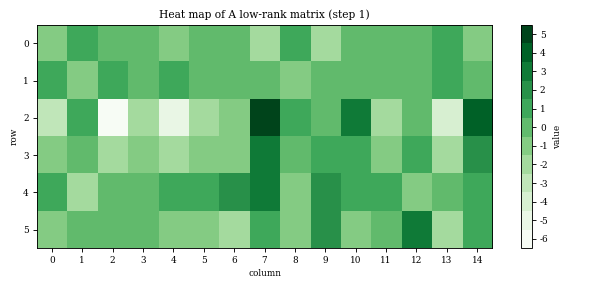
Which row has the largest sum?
4
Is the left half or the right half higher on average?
right
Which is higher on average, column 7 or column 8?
column 7
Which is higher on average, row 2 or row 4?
row 4
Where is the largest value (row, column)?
2 7
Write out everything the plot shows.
Title: Heat map of A low-rank matrix (step 1)
x-axis: column, ticks 0 1 2 3 4 5 6 7 8 9 10 11 12 13 14
y-axis: row, ticks 0 1 2 3 4 5 (0 at the top)
Colour bar: value, ticks -6 -5 -4 -3 -2 -1 0 1 2 3 4 5
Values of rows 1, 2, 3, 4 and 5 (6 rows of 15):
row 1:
1 -1 1 0 1 0 0 0 -1 0 0 0 0 1 0
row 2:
-3 1 -6 -2 -5 -2 -1 5 1 0 3 -2 0 -4 4
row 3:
-1 0 -2 -1 -2 -1 -1 3 0 1 1 -1 1 -2 2
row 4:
1 -2 0 0 1 1 2 3 -1 2 1 1 -1 0 1
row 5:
-1 0 0 0 -1 -1 -2 1 -1 2 -1 0 3 -2 1
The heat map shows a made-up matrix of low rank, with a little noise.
